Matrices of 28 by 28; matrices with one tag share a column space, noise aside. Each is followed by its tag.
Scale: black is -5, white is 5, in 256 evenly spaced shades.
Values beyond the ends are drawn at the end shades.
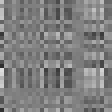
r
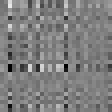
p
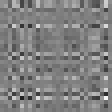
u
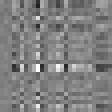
p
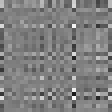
u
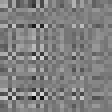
u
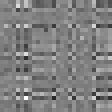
u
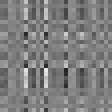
r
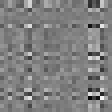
u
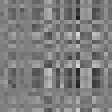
r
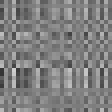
r
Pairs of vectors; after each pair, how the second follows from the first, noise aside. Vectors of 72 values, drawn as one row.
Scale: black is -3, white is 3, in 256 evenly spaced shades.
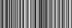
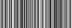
wrapped around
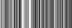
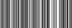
wrapped around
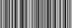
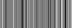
partly zeroed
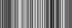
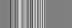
partly zeroed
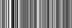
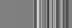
partly zeroed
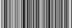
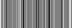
partly zeroed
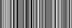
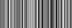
wrapped around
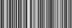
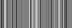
partly zeroed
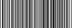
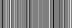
partly zeroed
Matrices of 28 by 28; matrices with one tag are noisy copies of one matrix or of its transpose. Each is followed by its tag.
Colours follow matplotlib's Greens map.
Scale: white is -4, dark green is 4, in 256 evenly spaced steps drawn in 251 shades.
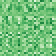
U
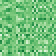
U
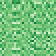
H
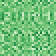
H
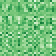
U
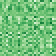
U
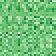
U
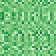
H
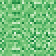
H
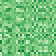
U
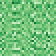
H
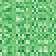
U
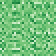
H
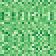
H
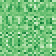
U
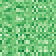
U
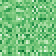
U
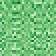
H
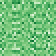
H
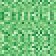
H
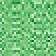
H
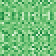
H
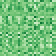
U
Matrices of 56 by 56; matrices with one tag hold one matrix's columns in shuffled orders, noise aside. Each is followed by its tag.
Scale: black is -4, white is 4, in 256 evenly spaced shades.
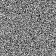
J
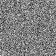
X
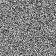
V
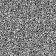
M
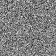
V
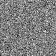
X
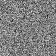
J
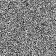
X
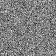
X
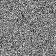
J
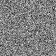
V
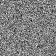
J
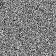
X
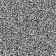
X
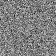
J
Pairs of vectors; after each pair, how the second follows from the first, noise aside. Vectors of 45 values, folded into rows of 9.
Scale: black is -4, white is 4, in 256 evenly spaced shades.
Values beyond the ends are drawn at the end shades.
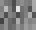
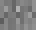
shrunk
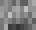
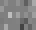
partly zeroed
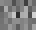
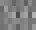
shrunk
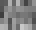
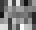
scaled up
